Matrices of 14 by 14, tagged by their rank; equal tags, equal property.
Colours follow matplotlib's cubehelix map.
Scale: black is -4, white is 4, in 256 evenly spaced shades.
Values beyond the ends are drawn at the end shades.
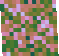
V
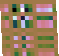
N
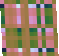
N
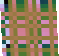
N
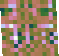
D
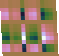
N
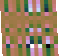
N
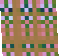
N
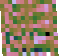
D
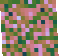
V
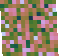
V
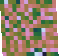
D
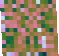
D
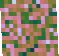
V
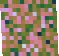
V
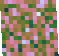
V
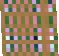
N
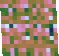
D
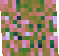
D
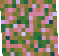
V
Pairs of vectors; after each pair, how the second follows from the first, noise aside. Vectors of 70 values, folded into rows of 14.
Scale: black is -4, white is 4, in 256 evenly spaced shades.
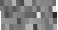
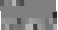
partly zeroed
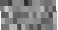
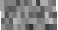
reversed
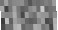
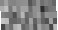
sign-scrambled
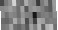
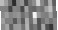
negated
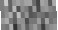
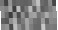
negated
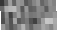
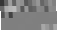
partly zeroed
